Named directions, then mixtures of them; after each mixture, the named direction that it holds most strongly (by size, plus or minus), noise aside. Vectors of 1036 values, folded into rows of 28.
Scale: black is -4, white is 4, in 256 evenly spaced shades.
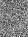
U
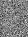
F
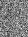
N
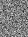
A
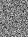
A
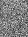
U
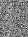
N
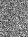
N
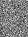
F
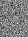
F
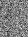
N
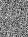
N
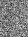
N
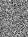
F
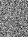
N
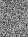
U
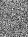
U
